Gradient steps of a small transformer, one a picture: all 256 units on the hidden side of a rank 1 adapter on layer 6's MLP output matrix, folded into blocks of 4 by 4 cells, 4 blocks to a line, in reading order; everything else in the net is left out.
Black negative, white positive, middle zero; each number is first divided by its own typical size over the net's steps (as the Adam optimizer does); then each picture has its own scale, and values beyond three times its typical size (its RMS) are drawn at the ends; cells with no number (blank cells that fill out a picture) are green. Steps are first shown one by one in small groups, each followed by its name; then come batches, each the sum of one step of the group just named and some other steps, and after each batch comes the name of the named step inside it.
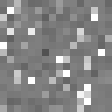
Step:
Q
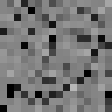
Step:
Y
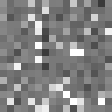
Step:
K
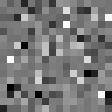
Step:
K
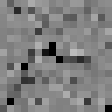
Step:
K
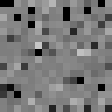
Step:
K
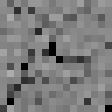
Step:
Y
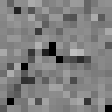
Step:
K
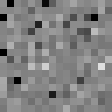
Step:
Y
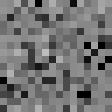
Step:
Y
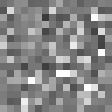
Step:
Q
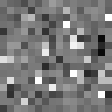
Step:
Y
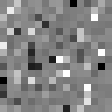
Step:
Q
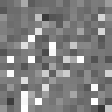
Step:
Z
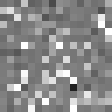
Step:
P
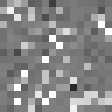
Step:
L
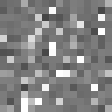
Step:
Z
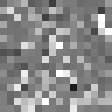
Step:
P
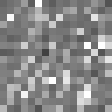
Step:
Z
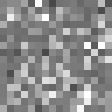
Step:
L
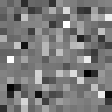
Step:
L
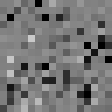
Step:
Z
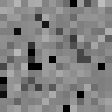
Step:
L
